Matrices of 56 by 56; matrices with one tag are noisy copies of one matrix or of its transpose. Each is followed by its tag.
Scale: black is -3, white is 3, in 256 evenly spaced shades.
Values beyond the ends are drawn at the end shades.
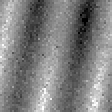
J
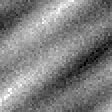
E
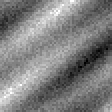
E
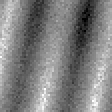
J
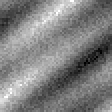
E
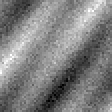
E
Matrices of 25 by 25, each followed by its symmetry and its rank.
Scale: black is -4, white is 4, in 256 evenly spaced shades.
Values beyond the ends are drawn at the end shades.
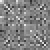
symmetric, rank five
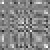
symmetric, rank three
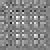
symmetric, rank three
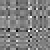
antisymmetric, rank two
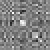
symmetric, rank three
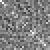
symmetric, full rank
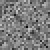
symmetric, full rank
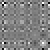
symmetric, rank two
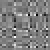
antisymmetric, rank two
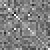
symmetric, rank five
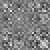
symmetric, rank three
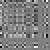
antisymmetric, rank two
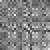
symmetric, rank three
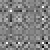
symmetric, rank two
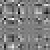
antisymmetric, rank two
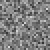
symmetric, full rank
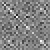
symmetric, rank five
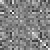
symmetric, rank five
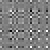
symmetric, rank two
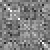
symmetric, rank five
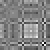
symmetric, rank two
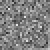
symmetric, full rank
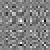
symmetric, rank three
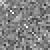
symmetric, full rank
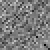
symmetric, full rank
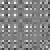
symmetric, rank two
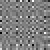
antisymmetric, rank two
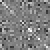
symmetric, rank five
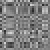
antisymmetric, rank two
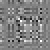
symmetric, rank two
